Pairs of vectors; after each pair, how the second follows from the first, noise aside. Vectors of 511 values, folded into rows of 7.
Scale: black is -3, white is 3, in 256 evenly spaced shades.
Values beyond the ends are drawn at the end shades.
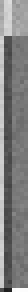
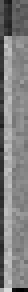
negated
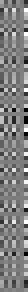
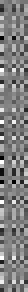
reversed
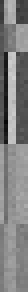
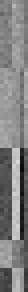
reversed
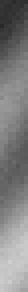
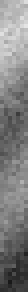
reversed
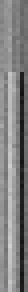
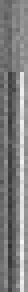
negated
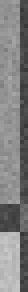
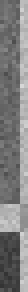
negated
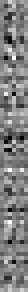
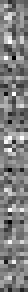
negated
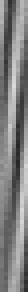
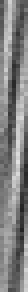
negated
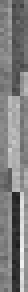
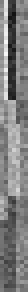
reversed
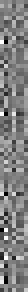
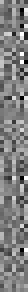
reversed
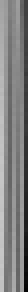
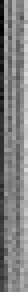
reversed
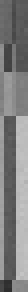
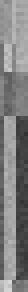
negated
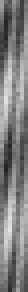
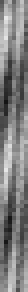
negated
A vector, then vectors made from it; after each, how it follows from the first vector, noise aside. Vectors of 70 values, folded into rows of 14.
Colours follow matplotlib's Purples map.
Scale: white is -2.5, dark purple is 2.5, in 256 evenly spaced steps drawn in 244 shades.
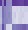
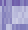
shrunk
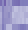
shrunk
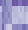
shrunk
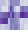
wrapped around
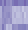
shrunk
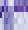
wrapped around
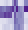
wrapped around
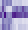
wrapped around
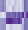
wrapped around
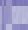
shrunk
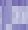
shrunk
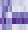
wrapped around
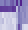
wrapped around
